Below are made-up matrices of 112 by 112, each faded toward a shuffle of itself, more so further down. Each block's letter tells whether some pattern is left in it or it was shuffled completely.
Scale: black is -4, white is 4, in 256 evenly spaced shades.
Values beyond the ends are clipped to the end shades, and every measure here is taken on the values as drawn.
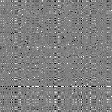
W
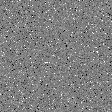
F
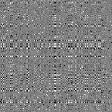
W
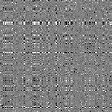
W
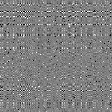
W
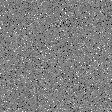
F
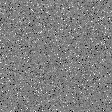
F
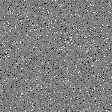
F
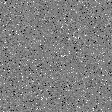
F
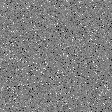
F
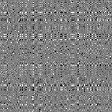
W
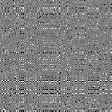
W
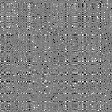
W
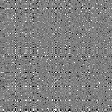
W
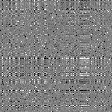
W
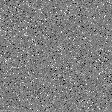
F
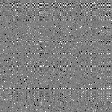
W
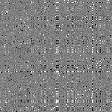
W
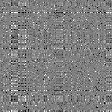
W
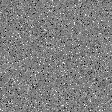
F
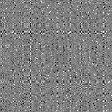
W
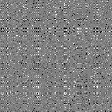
W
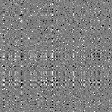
W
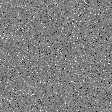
F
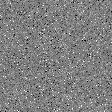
F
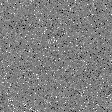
F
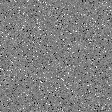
F
